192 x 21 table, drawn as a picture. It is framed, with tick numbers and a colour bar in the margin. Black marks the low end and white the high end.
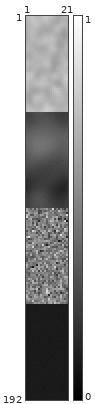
It is made of 4 by 1 panels. Panel 1,1: high, blotchy, faint in contrast. Panel 2,1: low, smooth. Panel 3,1: middling, fine-grained, strong in contrast. Panel 4,1: very low, flat.
